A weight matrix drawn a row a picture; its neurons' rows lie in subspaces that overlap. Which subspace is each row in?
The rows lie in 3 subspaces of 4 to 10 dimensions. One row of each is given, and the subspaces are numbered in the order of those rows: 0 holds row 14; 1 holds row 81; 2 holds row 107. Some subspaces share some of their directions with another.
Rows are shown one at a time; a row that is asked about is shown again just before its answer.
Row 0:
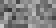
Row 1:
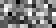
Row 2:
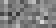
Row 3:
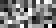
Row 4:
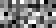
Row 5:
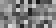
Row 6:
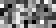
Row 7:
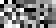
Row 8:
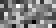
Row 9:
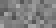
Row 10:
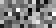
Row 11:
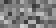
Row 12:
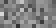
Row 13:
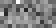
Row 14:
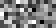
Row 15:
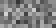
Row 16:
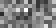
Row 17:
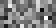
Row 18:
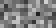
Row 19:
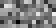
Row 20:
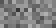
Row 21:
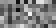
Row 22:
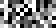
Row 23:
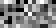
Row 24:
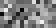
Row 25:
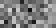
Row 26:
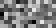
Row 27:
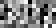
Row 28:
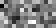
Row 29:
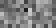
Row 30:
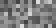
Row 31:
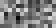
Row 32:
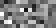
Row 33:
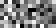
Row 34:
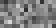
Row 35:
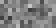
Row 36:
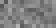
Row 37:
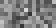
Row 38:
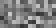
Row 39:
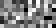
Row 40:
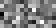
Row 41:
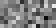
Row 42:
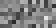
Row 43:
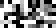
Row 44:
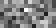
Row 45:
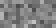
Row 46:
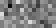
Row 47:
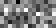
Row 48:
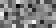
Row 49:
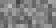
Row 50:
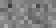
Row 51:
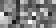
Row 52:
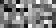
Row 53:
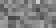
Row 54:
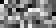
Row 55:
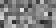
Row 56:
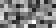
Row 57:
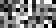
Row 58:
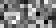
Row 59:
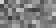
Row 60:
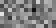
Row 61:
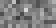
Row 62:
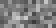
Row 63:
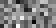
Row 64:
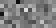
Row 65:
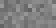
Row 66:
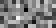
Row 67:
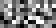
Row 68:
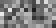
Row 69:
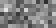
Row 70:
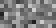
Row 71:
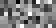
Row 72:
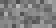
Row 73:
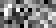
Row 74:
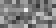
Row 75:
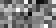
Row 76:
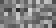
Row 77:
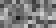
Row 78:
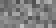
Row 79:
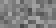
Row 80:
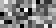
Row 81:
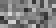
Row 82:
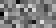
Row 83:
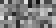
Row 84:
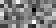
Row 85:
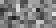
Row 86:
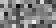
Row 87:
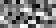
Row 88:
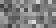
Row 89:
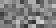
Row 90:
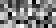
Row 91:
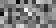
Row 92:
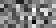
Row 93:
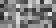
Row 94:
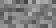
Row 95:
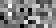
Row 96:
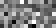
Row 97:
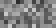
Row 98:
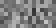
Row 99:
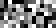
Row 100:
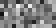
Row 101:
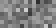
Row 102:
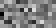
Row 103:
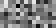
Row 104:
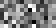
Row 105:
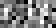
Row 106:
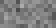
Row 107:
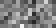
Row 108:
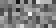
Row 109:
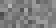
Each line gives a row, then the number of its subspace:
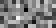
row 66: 0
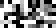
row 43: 2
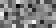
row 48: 0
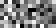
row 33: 2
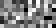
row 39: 1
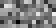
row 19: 1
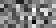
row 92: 2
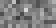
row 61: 1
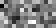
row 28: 2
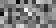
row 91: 0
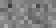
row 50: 1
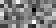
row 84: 2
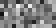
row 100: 0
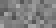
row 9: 2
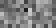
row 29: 1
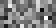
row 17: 1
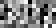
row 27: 1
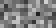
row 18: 1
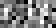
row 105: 1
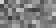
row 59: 2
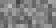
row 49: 1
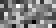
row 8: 0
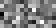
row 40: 1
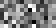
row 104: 1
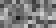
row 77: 1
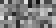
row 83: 2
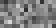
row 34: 0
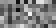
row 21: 0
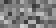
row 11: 0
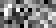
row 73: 1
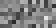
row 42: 1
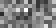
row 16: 0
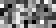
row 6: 1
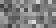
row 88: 2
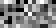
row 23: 0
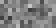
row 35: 2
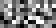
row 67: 1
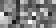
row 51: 2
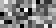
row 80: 0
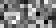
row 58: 1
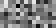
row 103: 1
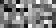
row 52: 2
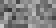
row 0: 2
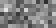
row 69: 1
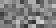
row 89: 1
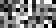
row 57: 2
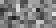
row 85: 2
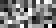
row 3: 0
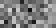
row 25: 2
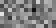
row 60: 2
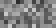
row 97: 1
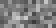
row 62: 2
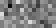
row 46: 1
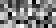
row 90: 1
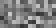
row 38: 1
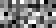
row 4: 2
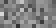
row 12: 1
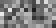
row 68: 2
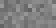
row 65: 2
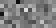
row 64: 0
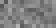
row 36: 2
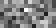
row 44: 2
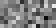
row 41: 1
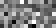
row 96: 2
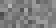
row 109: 1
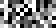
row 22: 1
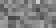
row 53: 2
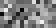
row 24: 1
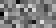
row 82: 0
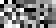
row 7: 2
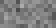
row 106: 2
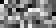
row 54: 2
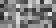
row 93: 2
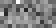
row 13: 1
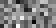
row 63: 2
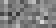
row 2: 1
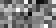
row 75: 0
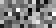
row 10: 2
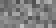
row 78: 1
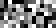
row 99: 2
